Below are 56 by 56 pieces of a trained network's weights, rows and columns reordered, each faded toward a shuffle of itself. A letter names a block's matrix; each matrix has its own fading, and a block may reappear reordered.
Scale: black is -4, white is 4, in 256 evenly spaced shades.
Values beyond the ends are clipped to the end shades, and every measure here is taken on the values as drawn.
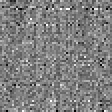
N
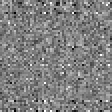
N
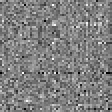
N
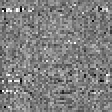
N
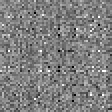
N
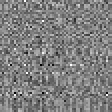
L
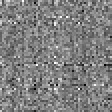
N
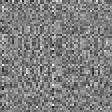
L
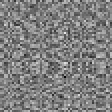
L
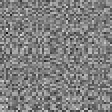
L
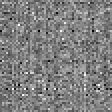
N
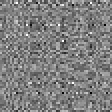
L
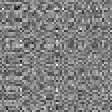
L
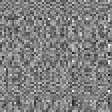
L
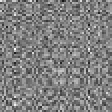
L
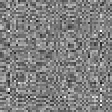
L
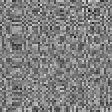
L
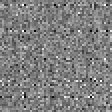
N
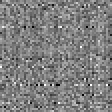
N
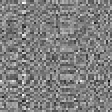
L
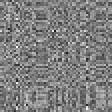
L
